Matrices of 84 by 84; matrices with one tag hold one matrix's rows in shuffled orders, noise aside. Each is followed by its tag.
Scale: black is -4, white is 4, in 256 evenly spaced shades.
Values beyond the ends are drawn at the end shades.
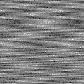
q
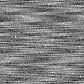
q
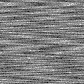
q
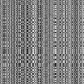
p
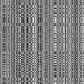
p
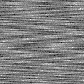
q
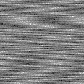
q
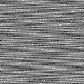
q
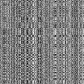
p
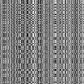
p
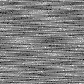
q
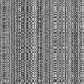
p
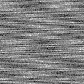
q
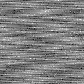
q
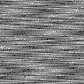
q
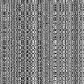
p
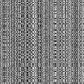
p
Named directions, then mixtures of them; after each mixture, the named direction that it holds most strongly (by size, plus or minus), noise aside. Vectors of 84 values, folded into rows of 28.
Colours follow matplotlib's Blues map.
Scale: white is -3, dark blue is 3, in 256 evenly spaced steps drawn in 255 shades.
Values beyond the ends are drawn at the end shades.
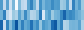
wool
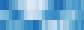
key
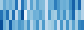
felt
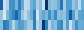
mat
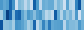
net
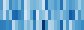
mat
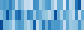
net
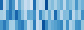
mat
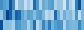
net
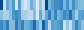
mat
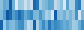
net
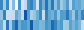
wool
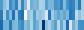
felt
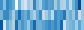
net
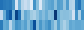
net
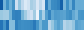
key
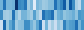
net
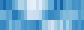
key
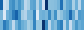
mat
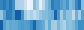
key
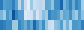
key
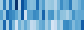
wool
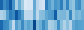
key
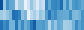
key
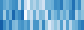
felt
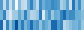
wool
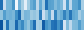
wool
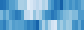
key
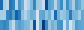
mat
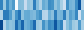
net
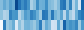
wool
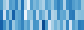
felt
